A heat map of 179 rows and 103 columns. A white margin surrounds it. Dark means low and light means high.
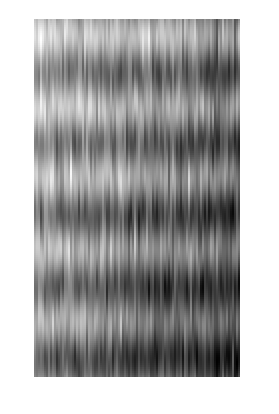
Horizontal stripes repeat 5 times down the table. The bottom right is the ninth with the lowest average. The ninth with the highest average is the top left. Values rise toward the top left.
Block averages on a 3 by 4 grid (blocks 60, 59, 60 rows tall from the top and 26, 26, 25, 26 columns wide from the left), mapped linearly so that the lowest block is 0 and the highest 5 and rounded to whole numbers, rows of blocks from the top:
5 4 4 2 | 4 3 2 1 | 3 2 1 0
